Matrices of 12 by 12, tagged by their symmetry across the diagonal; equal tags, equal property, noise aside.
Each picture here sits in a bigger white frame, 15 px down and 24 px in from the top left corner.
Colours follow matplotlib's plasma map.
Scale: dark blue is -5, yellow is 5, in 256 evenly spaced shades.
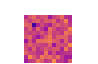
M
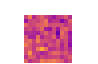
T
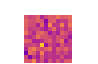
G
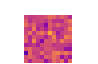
G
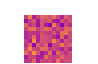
T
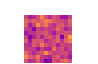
T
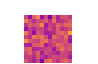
T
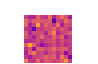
T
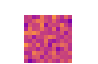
M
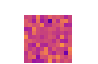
G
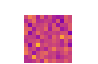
G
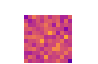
M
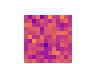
G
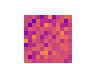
M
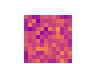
M
